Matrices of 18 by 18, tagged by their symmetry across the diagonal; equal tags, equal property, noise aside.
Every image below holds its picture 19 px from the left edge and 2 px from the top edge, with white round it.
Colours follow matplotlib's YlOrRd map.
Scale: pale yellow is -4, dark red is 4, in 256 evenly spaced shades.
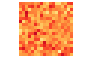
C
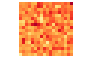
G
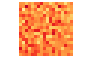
G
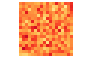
G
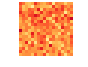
C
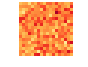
C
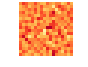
G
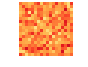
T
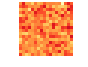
C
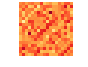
T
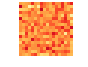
C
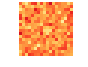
T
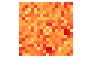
T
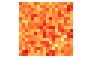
T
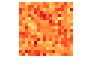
G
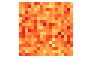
G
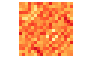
T
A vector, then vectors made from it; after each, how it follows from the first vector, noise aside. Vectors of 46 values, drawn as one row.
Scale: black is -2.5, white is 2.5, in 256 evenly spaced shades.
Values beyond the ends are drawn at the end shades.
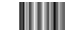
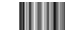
copied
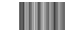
shrunk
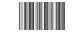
sign-scrambled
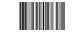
sign-scrambled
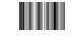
copied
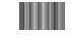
shrunk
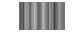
shrunk
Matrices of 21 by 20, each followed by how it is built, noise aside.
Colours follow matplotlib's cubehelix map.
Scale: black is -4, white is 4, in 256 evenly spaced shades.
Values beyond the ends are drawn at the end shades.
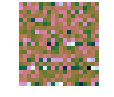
uneven rows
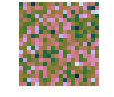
noise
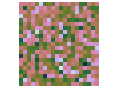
noise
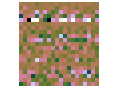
uneven rows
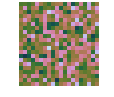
noise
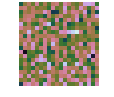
noise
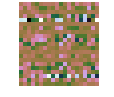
uneven rows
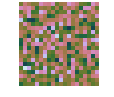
noise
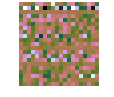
uneven rows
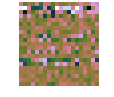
uneven rows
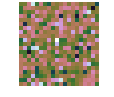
noise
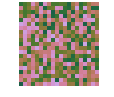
noise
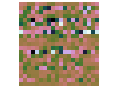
uneven rows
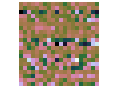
uneven rows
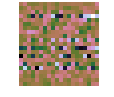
uneven rows
